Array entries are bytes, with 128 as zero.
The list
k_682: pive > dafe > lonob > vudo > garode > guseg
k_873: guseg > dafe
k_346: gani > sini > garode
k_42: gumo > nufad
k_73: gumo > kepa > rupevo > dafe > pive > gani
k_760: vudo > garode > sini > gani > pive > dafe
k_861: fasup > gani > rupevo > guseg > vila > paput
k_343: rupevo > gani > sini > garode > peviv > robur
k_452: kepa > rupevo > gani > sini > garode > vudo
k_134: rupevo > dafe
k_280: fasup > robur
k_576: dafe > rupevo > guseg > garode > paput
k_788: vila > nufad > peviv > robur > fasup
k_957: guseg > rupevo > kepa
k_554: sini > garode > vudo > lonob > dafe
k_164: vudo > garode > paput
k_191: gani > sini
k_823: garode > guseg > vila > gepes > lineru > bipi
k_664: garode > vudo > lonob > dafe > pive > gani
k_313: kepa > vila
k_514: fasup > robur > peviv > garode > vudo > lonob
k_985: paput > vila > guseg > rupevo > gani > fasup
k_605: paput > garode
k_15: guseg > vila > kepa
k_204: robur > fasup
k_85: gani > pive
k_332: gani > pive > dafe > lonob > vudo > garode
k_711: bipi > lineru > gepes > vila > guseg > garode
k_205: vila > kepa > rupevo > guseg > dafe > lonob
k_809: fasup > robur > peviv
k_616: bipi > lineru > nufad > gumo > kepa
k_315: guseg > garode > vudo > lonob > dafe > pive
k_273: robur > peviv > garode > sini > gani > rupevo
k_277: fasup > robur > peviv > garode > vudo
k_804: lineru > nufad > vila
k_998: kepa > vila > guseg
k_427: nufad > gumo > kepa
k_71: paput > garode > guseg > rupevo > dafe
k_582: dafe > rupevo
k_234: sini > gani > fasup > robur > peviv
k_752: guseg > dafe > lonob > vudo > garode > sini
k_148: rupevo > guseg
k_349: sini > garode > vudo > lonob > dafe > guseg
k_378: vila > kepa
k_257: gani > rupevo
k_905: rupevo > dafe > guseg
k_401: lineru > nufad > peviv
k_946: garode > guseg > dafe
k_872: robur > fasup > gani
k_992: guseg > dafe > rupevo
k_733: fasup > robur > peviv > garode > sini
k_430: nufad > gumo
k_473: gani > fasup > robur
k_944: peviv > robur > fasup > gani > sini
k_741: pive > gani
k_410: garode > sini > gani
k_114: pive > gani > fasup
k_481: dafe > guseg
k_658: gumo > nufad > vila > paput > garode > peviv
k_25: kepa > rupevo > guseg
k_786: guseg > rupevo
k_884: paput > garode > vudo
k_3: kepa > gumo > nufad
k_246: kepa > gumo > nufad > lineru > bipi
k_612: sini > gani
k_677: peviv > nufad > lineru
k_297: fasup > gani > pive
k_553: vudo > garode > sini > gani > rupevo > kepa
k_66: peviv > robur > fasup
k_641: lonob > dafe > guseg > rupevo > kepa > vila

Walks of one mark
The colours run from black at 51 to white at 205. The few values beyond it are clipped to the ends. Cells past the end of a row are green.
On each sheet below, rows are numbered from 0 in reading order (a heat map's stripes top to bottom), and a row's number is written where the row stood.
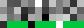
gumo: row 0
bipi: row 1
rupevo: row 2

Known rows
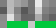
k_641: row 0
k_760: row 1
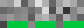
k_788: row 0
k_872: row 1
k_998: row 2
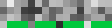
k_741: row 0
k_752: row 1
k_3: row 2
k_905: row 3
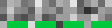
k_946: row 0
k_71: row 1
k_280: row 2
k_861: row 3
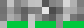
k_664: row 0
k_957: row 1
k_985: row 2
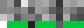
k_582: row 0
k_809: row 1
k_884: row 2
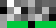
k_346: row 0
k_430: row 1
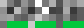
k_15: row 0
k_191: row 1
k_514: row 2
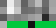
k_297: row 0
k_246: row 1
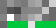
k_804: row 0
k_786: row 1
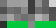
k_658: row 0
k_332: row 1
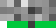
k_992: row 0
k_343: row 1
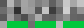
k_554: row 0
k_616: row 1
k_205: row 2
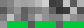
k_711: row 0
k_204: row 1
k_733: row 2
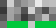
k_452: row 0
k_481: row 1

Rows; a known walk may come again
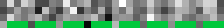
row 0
k_576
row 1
k_378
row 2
k_944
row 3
k_430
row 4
k_25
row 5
k_313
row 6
k_985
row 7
k_473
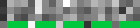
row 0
k_884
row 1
k_134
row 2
k_148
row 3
k_234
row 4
k_15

